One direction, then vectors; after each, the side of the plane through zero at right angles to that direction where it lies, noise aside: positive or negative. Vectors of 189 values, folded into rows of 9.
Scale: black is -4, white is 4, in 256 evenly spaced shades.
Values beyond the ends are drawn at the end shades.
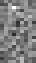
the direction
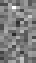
positive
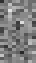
positive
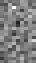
positive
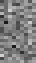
positive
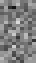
negative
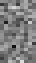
positive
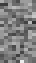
positive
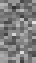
negative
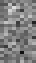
positive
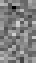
negative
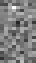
positive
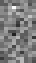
positive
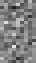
negative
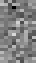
negative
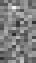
positive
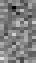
negative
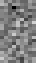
negative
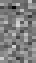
negative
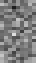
negative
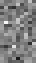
negative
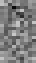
negative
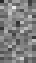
positive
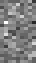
positive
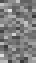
negative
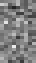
negative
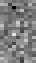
negative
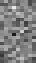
positive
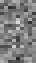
negative
